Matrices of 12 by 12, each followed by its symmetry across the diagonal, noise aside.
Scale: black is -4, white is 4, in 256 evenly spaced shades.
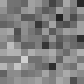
neither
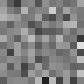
antisymmetric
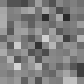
antisymmetric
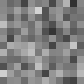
antisymmetric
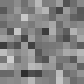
neither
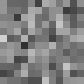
neither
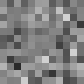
antisymmetric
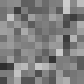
antisymmetric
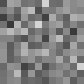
neither
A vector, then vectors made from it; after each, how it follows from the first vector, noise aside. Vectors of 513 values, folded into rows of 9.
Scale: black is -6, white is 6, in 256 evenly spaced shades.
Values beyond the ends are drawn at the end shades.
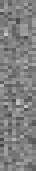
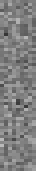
negated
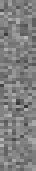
negated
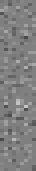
partly zeroed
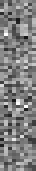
scaled up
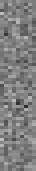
negated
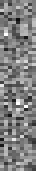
scaled up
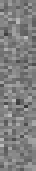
negated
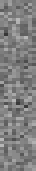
negated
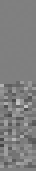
partly zeroed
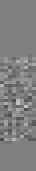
partly zeroed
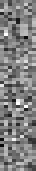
scaled up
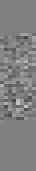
partly zeroed
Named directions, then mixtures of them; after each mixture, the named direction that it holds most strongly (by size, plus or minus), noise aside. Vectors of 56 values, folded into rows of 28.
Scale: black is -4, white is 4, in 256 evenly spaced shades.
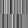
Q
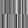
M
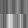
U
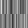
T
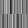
Q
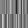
M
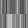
U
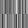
M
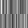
T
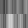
U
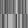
M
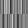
Q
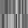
M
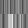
U
